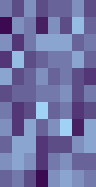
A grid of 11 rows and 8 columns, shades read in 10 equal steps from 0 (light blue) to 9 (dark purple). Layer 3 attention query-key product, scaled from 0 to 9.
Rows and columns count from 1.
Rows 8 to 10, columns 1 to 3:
3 7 2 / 5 2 2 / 3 2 3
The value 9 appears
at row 2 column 1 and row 11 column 4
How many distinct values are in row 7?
5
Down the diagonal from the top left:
4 3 4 5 5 3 7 2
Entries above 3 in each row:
6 5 4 6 6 7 7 3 4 4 5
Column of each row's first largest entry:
2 1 2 1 8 1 2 7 4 4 4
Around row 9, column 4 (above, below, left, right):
5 7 2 6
